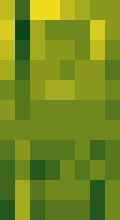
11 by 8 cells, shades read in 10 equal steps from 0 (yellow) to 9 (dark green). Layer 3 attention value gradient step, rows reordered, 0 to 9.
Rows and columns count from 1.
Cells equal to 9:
1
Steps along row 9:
down up down down up down up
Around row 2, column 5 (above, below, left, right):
2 4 5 5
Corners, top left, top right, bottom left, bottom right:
2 4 8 5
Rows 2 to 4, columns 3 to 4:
3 5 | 3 4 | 4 4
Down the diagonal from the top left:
2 9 3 4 3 5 5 6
